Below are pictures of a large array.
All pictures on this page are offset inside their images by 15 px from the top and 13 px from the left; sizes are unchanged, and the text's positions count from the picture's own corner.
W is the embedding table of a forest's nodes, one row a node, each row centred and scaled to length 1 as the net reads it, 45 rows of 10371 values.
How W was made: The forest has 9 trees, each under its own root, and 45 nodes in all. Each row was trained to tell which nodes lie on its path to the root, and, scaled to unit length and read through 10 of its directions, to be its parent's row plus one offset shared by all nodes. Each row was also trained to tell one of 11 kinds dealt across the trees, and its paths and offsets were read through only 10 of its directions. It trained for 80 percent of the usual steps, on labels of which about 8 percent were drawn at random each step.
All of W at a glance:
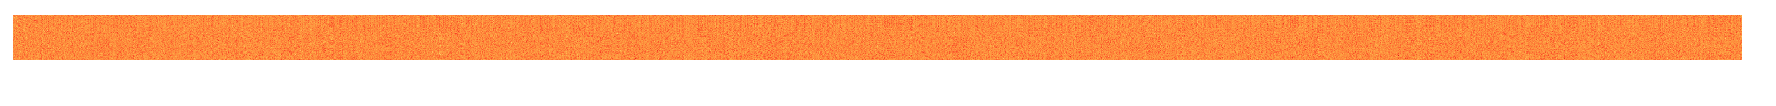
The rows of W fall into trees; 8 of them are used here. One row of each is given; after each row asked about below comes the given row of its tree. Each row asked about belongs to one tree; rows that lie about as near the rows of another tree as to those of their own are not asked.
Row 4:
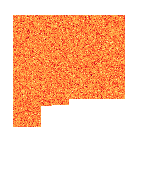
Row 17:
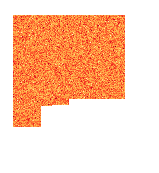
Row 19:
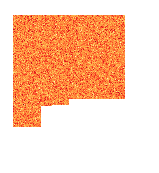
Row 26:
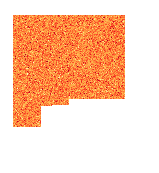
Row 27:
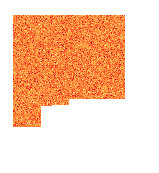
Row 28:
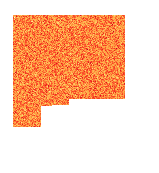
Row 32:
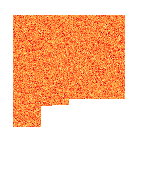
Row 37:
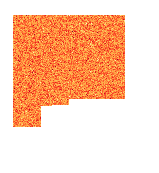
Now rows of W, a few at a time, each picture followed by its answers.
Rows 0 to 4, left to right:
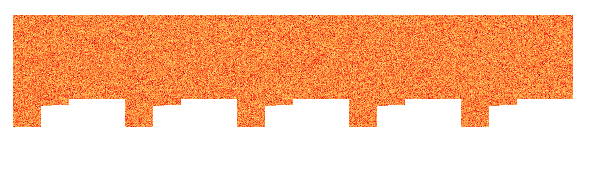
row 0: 37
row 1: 17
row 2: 28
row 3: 17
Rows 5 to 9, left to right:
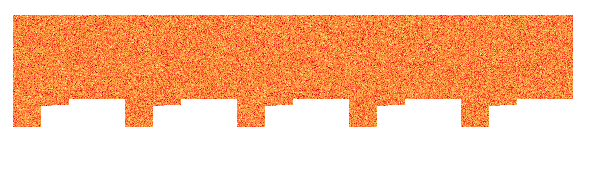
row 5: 27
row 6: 4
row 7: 27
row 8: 28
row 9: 28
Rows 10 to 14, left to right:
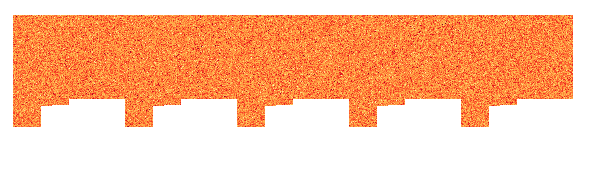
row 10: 17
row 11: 17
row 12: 4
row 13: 26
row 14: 4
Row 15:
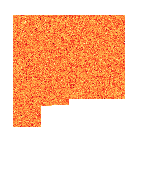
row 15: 4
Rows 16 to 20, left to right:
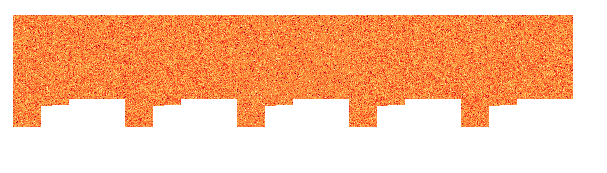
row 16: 32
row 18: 27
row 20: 4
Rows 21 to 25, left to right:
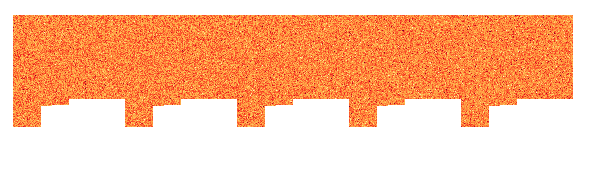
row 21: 4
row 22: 37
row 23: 32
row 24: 37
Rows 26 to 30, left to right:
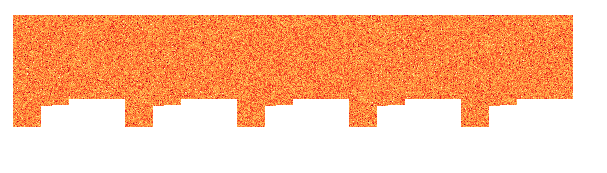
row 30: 37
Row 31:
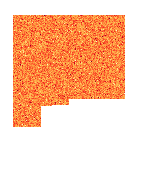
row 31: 19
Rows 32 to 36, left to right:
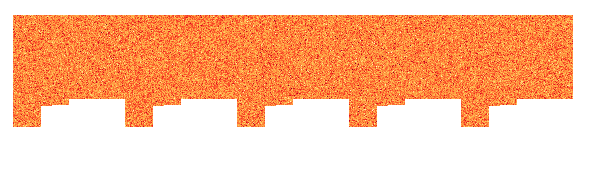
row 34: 26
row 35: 27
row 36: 37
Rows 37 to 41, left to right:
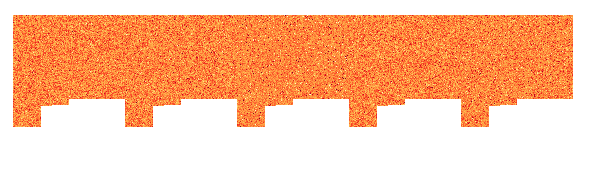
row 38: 19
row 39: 27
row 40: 28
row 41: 17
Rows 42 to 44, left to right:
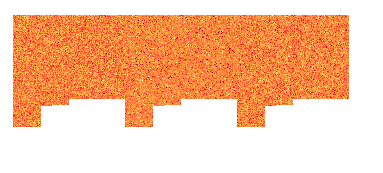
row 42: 27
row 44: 19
